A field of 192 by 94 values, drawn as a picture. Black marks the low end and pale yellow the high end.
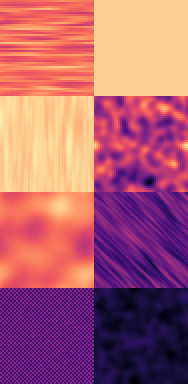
It is made of 4 by 2 panels. Panel 1,1: high, streaked across. Panel 1,2: very high, flat. Panel 2,1: very high, streaked downward, faint in contrast. Panel 2,2: middling, blotchy, strong in contrast. Panel 3,1: high, smooth. Panel 3,2: low, slanting down to the right. Panel 4,1: low, checkered. Panel 4,2: very low, blotchy, faint in contrast.
